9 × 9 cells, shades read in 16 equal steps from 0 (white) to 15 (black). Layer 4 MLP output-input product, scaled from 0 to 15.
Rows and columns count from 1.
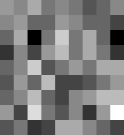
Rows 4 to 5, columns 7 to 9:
5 8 12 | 8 5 5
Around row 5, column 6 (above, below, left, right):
8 11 8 8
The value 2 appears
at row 8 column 3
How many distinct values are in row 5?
7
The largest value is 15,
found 2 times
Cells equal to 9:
12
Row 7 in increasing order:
4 4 4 6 7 7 9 9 11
